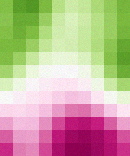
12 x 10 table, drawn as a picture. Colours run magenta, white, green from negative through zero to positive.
No lone cell stands out from its neighbours. There are no regular stripes. Overall the values sit about 50% of the way up the scale. The top left is the ninth with the highest average. The field climbs toward the top. The ninth with the lowest average is the bottom middle.
